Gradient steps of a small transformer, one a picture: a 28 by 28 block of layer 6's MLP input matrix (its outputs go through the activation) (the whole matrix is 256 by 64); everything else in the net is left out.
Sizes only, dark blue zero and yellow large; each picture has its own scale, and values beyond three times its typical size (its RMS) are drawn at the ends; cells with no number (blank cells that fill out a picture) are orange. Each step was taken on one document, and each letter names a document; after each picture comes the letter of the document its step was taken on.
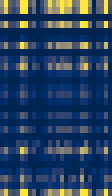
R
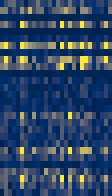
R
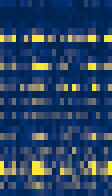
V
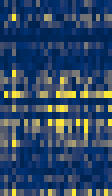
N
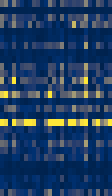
N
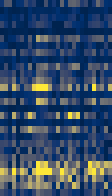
V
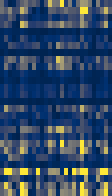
R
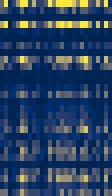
R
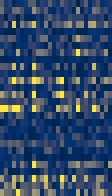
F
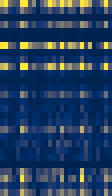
R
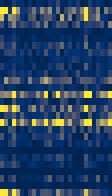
N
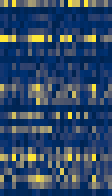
V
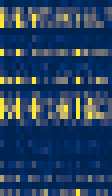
F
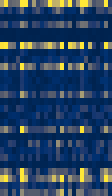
R
